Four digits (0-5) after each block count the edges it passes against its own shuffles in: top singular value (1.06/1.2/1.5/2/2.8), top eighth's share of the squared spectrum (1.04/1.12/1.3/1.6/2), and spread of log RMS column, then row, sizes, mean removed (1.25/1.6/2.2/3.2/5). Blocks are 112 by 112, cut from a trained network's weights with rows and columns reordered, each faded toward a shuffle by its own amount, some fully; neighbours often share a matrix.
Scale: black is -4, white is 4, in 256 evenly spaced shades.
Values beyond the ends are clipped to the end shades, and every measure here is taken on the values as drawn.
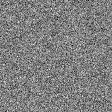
1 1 0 0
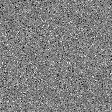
2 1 0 0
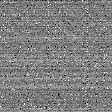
4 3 2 1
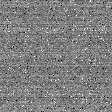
3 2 1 0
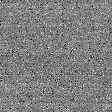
2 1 0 0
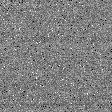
1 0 0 0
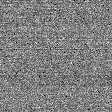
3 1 0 0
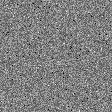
0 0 0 0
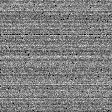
5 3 1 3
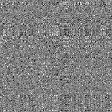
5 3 2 3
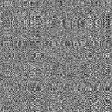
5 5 3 3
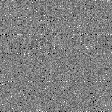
3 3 0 2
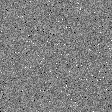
0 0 0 0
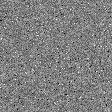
0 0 0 0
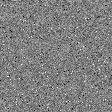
1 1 0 1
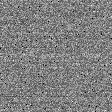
2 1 0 0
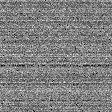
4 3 1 2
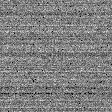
4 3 0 2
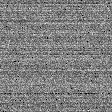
4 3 0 2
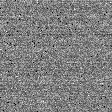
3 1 0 0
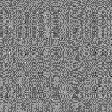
5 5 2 3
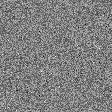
1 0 0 0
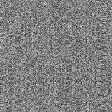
4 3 0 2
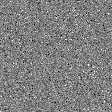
1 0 0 0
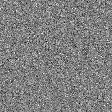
1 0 0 0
